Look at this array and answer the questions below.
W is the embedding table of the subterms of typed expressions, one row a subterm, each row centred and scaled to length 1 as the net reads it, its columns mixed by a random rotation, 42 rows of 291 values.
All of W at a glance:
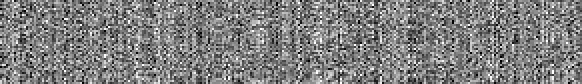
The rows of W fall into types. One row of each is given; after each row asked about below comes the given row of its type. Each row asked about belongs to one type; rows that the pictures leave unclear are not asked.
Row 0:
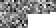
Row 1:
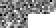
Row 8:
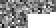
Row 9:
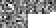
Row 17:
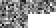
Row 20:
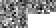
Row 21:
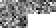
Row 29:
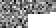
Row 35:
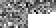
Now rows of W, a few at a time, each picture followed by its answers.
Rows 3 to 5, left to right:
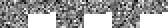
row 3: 17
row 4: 1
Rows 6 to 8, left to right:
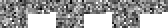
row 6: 20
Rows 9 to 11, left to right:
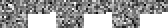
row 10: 0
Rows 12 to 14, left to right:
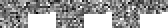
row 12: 35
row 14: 20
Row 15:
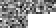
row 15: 0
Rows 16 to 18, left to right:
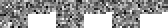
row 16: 35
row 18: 8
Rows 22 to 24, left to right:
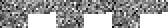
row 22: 17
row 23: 0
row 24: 17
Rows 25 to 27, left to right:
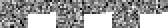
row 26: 29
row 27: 20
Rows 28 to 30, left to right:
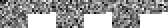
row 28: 8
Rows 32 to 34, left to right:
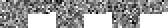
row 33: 8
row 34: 1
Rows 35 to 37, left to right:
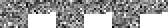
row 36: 17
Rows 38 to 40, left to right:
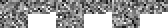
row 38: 8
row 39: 9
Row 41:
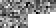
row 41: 35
